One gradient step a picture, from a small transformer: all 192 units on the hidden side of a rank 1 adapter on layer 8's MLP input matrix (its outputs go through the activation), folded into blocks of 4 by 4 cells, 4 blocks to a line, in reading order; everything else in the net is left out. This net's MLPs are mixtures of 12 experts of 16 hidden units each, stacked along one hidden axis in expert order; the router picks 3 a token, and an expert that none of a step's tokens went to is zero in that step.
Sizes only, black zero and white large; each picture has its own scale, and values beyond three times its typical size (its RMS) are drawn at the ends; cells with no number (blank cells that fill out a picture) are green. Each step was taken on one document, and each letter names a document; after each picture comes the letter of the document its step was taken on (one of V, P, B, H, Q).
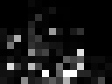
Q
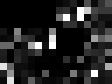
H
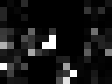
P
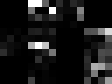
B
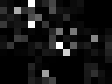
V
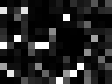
H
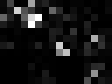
V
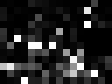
Q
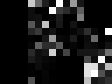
B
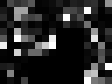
H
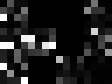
P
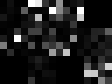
B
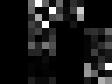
B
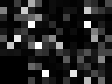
H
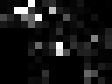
V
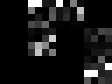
B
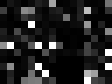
H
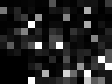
H
